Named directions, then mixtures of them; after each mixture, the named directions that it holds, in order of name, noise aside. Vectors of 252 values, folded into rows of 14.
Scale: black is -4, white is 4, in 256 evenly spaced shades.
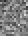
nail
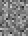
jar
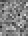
jar, nail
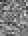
nail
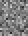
jar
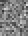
jar, nail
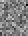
jar, nail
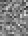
nail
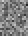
jar, nail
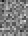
jar, nail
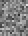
jar, nail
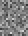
jar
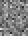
jar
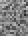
nail
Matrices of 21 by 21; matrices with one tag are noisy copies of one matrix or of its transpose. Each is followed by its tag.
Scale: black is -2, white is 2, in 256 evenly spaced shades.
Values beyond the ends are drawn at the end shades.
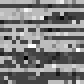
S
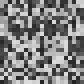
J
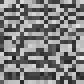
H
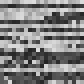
S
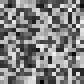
J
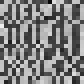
H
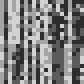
S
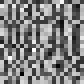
H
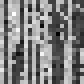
S
